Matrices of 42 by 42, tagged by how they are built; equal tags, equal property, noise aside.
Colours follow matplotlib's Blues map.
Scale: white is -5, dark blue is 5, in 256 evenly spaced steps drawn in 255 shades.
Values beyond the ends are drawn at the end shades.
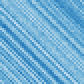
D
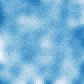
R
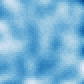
R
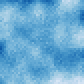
R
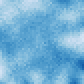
R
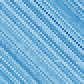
D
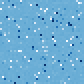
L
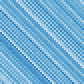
D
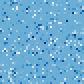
L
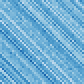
D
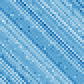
D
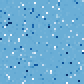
L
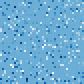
L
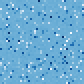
L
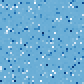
L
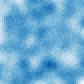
R
